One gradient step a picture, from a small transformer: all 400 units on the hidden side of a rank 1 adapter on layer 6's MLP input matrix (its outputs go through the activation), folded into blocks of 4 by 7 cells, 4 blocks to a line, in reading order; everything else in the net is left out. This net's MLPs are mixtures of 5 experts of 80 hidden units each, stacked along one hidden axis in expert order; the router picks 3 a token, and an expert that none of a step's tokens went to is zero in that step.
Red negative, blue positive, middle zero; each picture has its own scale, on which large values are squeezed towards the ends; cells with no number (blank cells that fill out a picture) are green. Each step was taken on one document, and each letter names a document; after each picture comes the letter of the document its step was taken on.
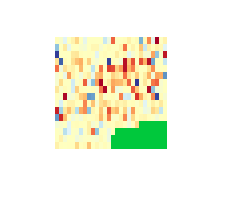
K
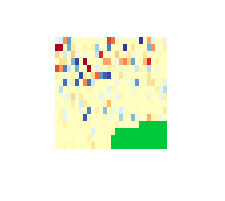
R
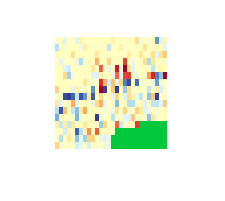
K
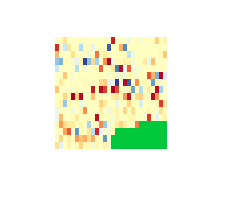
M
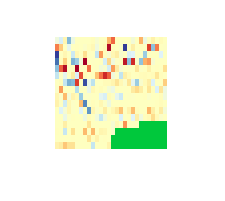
R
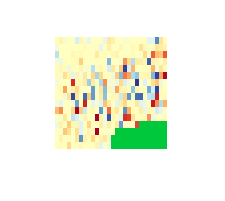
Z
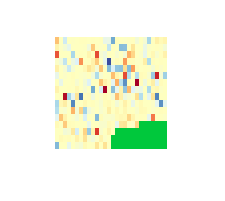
Z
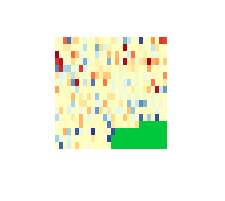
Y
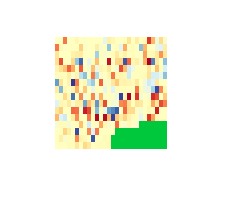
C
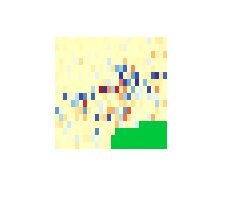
Z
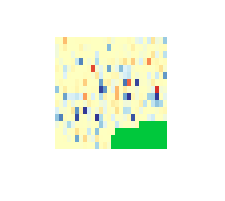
Z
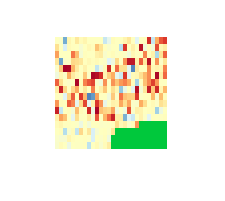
C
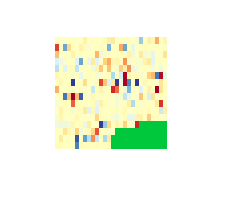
M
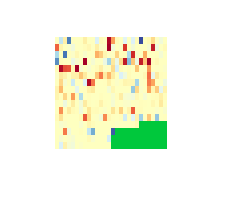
R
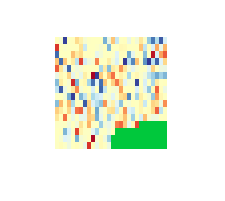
C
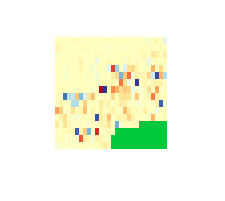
Z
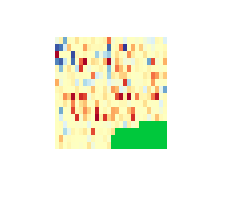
Y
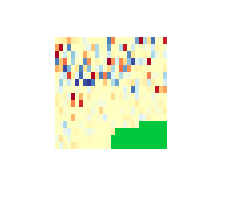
R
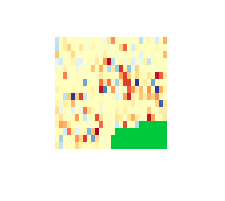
M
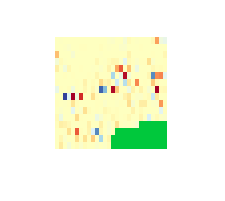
M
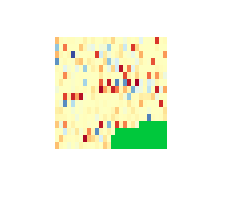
M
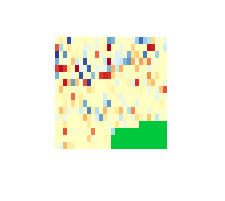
R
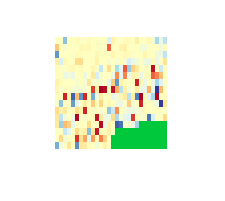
K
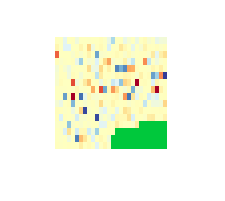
K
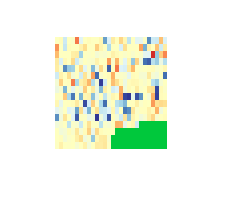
C
